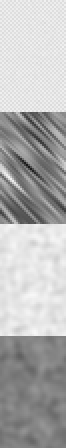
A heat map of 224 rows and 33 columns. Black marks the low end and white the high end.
The table splits into 4 rows of 1 panel. Panel 1,1: very high, checkered, faint in contrast. Panel 2,1: middling, slanting down to the right, strong in contrast. Panel 3,1: very high, blotchy, faint in contrast. Panel 4,1: middling, blotchy, faint in contrast.
